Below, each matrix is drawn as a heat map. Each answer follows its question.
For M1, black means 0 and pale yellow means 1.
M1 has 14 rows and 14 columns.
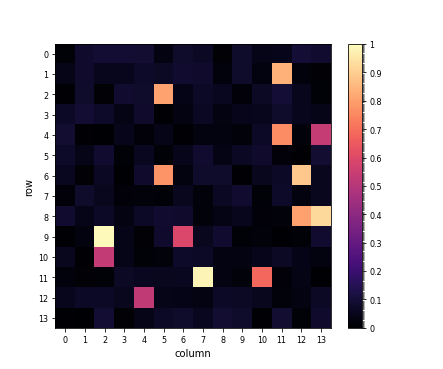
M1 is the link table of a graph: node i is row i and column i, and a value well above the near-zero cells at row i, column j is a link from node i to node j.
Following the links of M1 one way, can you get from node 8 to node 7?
yes
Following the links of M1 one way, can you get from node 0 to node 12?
no
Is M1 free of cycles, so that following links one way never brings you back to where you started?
yes
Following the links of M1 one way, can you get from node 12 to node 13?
yes
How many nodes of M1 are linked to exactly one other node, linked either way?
2
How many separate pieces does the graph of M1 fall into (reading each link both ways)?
3
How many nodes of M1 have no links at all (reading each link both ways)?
2
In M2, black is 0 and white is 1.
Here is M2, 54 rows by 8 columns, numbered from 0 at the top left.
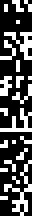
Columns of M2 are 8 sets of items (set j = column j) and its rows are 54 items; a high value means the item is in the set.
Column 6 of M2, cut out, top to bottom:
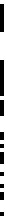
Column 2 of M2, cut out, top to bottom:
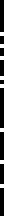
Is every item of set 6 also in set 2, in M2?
no
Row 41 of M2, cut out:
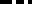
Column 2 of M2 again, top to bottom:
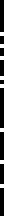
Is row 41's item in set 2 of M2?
no
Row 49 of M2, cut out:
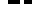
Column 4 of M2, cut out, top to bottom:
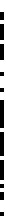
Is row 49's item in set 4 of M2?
no
